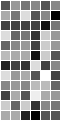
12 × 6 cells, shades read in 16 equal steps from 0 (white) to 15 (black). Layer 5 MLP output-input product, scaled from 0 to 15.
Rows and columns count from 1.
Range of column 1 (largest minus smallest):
11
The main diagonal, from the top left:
10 8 11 12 3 10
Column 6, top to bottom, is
7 15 8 6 6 10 7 11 9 6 8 10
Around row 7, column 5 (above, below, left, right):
3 0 2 7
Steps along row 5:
down down up down up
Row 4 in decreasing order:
12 9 8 6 3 2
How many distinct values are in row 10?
5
